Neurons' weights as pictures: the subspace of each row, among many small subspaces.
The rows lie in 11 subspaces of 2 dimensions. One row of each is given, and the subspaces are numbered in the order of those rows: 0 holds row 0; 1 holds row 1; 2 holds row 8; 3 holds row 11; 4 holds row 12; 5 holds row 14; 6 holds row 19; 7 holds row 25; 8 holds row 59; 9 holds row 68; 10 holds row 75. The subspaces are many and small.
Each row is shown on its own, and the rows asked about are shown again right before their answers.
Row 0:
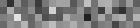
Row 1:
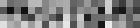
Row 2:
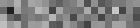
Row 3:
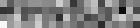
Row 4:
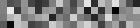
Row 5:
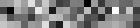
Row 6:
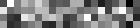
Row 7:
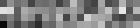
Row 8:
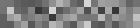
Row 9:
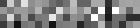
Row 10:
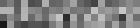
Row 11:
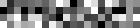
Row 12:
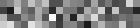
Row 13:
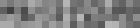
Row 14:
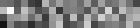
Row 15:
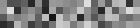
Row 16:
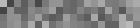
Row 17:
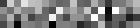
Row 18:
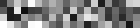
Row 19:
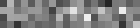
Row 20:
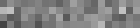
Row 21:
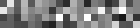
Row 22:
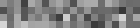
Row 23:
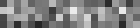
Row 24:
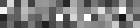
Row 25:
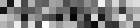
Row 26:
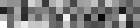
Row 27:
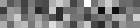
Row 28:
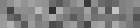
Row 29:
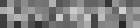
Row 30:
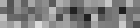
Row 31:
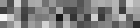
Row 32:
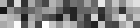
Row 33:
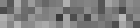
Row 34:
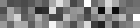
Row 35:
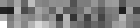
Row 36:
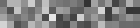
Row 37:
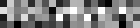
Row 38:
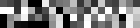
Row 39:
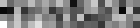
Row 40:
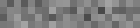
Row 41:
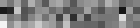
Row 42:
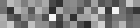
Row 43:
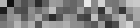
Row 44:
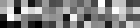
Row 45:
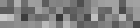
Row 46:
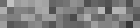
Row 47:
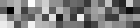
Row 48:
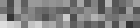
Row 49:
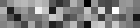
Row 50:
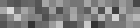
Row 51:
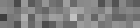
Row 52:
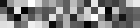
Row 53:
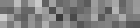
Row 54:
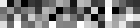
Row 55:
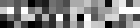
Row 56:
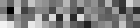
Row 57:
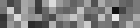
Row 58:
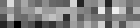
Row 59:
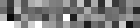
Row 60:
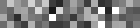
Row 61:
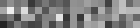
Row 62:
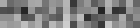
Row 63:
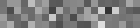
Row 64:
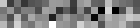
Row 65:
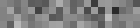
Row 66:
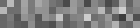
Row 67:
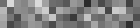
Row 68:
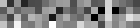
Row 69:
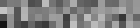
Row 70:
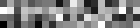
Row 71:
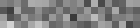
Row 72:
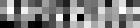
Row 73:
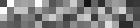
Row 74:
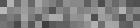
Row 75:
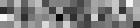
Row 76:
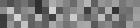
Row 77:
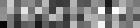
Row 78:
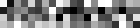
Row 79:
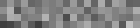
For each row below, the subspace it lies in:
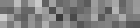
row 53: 10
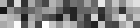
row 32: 7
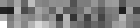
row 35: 2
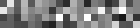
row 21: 0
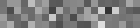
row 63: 4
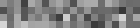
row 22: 5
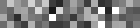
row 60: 4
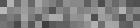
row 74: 7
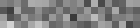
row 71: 8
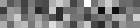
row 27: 2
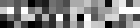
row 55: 1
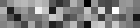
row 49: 2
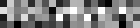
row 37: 6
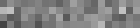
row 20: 3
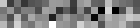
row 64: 9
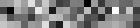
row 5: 3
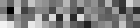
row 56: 4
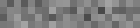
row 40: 0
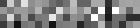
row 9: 9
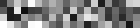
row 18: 9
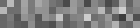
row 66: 0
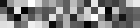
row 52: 9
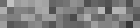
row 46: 10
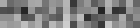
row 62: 1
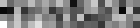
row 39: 3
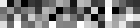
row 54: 9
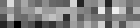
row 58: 8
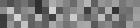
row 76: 0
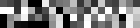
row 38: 5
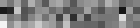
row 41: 2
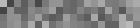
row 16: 7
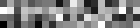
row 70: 3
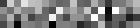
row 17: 9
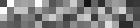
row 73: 7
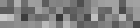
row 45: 10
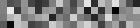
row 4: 8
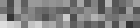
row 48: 8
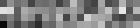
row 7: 3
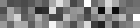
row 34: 2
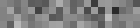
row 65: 8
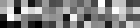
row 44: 9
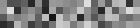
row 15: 1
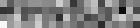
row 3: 3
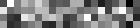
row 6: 10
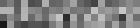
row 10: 5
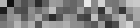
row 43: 7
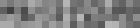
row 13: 1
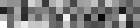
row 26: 5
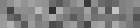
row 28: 2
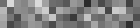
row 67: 10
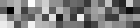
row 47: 1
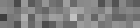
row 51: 7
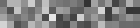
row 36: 1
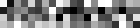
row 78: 6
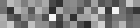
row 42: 4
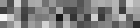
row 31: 10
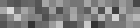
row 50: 5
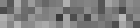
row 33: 0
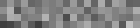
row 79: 8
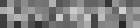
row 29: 6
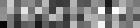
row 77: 4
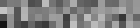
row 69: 5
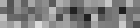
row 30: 6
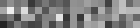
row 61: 1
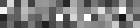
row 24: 0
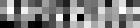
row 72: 4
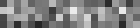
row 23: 6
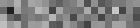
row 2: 2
